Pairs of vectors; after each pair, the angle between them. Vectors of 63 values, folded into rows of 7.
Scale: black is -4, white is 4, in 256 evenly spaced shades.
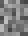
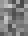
partly aligned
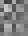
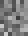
orthogonal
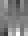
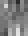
nearly parallel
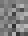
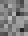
partly opposed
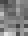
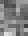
nearly parallel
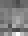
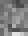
nearly parallel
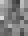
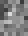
partly opposed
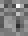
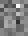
nearly parallel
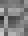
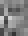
nearly opposite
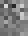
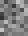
partly aligned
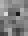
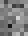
orthogonal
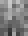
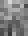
nearly parallel
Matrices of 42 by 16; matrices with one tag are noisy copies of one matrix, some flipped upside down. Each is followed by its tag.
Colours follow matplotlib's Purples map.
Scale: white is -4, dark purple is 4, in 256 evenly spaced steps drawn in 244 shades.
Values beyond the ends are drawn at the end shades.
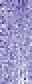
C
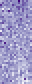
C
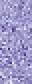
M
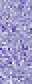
M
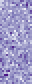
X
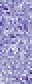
X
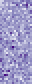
X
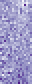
C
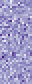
M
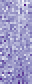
C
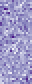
X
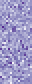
M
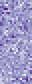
X
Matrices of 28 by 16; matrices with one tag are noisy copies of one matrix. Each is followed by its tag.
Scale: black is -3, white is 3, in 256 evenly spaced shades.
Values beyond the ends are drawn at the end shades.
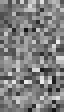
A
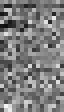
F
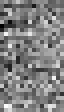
F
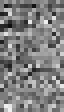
F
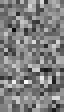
A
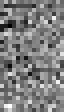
F
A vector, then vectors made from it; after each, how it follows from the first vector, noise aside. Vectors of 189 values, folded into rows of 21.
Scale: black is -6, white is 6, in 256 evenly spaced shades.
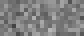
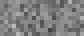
negated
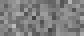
negated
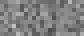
negated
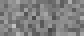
negated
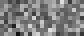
scaled up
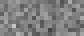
negated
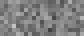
negated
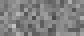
negated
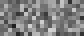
scaled up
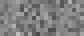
negated
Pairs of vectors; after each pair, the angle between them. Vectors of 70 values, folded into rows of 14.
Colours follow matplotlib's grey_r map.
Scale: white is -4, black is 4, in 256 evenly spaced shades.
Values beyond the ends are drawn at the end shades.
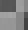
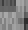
nearly parallel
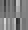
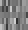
partly aligned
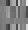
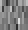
partly aligned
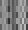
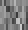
partly aligned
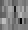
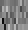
orthogonal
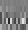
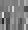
orthogonal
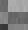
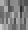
partly opposed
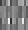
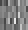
partly aligned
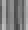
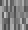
orthogonal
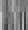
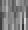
nearly opposite
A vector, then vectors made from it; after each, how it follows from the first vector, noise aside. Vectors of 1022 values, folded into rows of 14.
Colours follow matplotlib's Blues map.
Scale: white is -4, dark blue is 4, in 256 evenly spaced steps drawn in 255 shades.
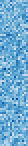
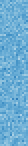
shrunk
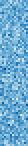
sign-scrambled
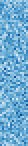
sign-scrambled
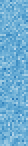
shrunk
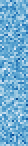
sign-scrambled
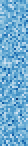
sign-scrambled
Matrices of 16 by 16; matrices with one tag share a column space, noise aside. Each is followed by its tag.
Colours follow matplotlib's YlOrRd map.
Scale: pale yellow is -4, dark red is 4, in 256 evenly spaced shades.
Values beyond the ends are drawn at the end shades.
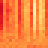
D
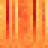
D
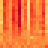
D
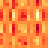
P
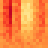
D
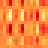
P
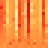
D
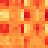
P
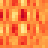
P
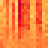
D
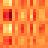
P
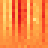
D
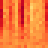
D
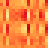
P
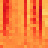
D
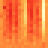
D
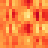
P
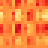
P
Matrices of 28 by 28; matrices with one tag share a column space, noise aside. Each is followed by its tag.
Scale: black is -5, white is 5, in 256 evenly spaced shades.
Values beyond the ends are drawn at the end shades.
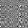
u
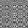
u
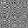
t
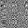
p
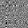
p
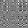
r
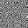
t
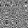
p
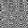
r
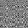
u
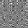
r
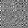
r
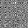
t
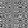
t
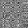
t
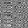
t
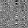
r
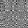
r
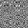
p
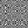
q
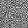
t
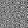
t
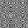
t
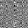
p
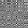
r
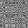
t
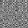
r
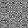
t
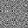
q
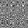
p
